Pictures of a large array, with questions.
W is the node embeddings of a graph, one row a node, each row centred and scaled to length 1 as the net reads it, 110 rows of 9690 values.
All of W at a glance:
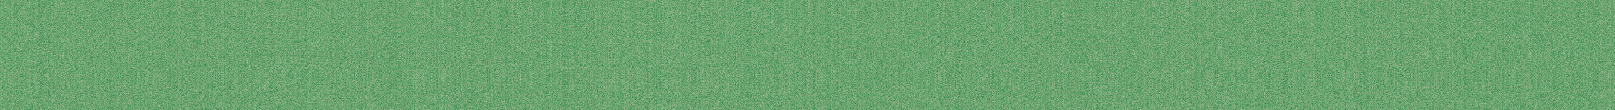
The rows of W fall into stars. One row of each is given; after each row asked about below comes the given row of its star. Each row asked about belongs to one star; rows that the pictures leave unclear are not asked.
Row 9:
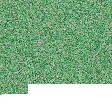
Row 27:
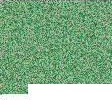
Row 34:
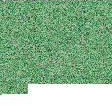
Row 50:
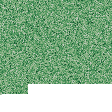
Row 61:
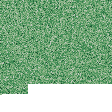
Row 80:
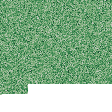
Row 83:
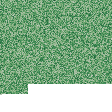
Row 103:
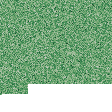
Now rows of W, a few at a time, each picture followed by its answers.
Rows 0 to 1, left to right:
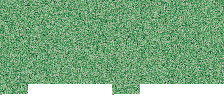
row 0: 9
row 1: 80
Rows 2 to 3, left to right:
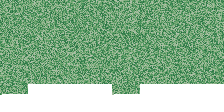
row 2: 103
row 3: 50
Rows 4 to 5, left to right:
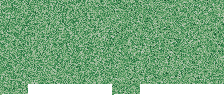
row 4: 80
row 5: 34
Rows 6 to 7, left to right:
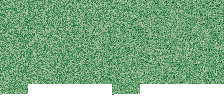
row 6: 80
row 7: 9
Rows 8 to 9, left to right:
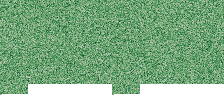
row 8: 27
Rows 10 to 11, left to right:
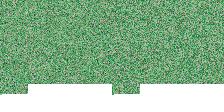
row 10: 61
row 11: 27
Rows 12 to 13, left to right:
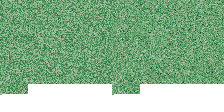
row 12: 83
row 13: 83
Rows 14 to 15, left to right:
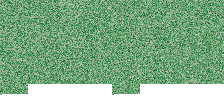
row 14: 61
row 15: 9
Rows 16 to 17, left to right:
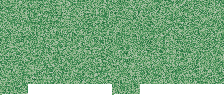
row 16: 83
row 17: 34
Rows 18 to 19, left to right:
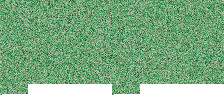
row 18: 27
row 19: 103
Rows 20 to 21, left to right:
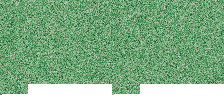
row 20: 9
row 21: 80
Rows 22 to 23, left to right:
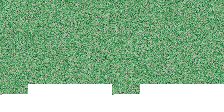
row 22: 50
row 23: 34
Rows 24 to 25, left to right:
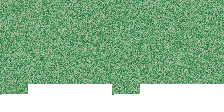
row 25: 34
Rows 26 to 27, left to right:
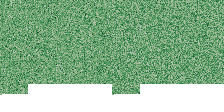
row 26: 83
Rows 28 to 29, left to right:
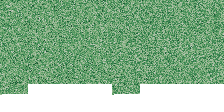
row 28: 80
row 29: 103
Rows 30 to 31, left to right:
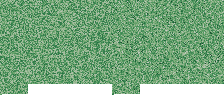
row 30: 9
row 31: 103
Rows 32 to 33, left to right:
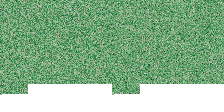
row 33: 61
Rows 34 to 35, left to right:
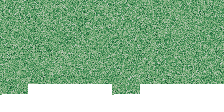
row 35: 9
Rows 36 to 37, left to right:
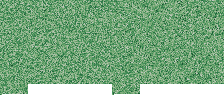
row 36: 27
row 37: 27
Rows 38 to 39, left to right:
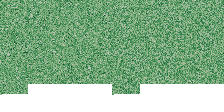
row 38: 50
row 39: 83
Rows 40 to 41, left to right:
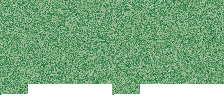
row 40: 9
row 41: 9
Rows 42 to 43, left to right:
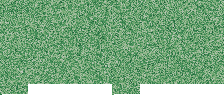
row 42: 9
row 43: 27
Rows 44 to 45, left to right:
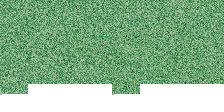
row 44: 80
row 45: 61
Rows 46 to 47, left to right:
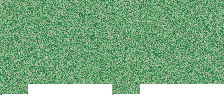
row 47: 50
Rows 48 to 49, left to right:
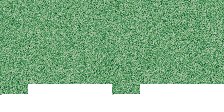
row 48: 83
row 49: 27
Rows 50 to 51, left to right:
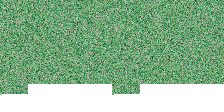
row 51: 34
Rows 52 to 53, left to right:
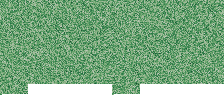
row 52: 103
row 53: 103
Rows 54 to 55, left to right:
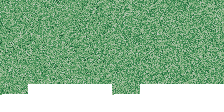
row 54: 103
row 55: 50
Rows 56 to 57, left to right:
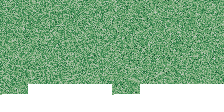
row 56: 103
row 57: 34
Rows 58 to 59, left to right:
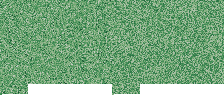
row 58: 103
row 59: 27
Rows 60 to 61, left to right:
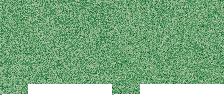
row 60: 103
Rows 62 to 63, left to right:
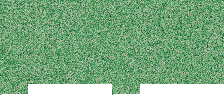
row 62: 61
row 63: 27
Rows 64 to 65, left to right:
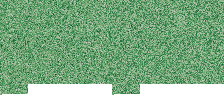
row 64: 80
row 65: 9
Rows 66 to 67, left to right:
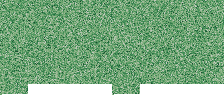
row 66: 9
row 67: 27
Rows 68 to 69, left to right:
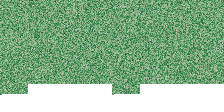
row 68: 27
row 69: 50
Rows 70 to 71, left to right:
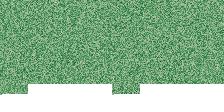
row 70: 80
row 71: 80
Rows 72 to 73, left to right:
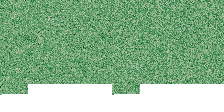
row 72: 83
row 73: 34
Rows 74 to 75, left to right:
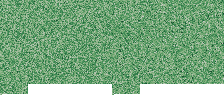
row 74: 61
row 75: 50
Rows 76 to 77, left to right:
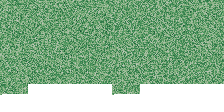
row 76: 34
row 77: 80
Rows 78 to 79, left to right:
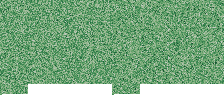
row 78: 50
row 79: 34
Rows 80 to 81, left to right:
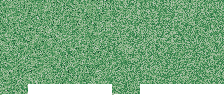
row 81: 61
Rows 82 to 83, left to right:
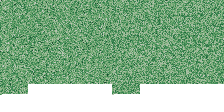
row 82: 34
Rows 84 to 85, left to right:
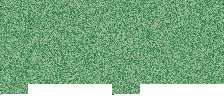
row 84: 80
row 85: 34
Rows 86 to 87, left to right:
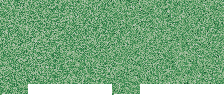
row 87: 103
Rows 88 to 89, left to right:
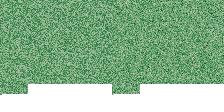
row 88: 34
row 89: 27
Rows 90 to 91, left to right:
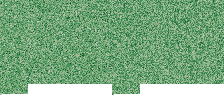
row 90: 27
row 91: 103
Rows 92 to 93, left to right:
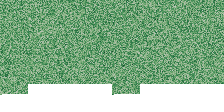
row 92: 9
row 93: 103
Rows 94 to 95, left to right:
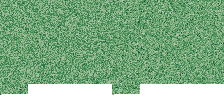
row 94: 9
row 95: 50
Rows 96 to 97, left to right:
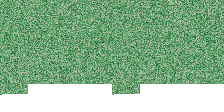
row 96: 9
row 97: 9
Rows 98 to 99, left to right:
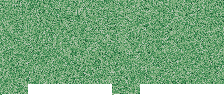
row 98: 27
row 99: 61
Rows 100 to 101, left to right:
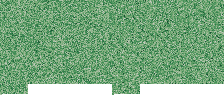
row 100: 50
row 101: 103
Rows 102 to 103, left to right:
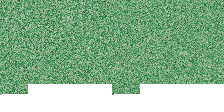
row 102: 61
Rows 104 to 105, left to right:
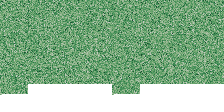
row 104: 50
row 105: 83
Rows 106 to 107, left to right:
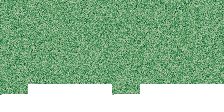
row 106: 34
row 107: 80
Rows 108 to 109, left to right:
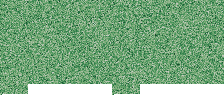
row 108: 80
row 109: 9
